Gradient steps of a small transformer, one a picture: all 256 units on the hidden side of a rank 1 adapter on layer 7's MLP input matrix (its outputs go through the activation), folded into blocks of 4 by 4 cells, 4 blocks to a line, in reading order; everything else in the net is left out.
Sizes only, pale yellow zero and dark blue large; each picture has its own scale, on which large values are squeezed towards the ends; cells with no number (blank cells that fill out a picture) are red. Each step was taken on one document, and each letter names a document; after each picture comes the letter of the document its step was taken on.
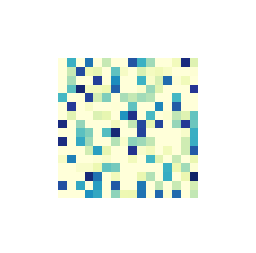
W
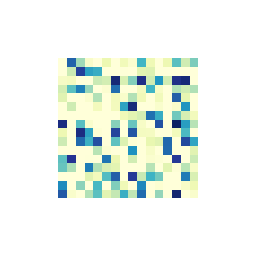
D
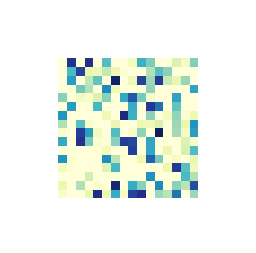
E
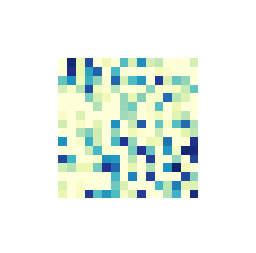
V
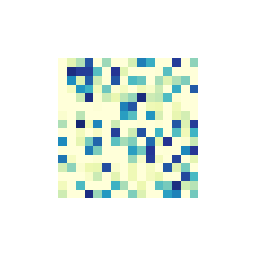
V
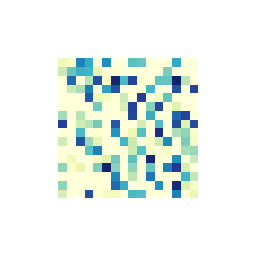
V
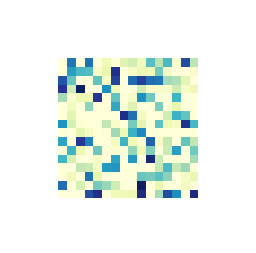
W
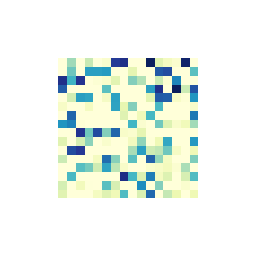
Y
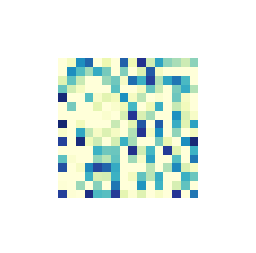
D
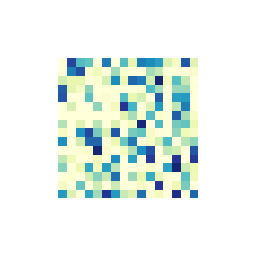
D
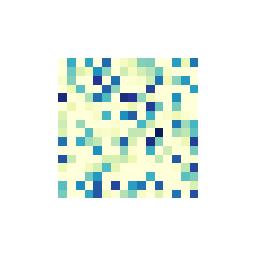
E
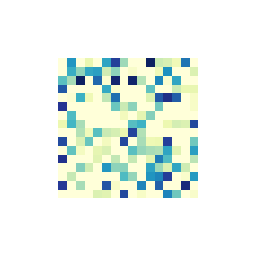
Y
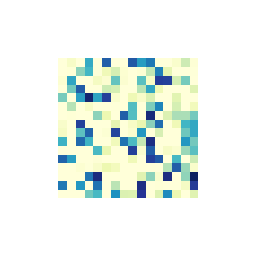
W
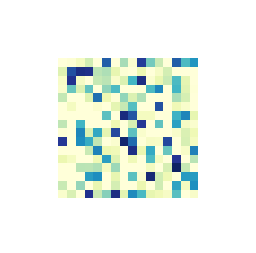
D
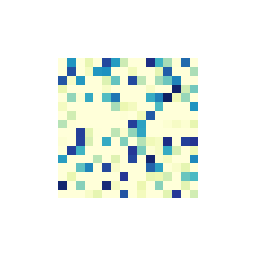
Y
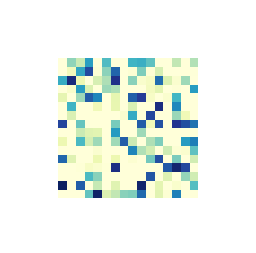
W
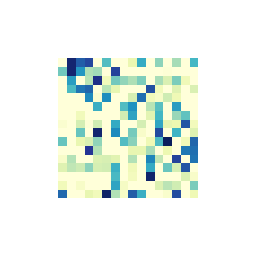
V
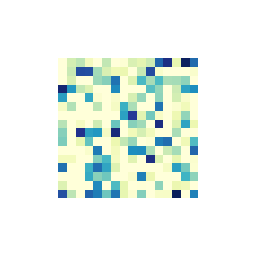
D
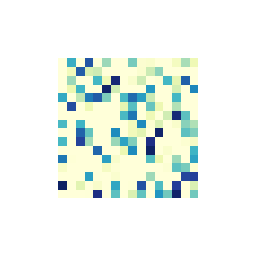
E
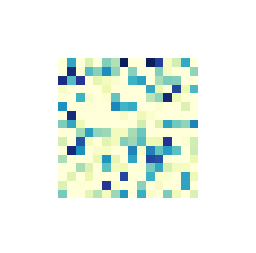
Y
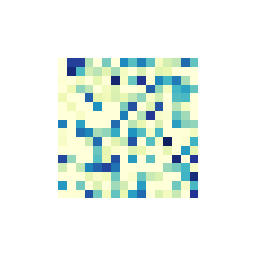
D
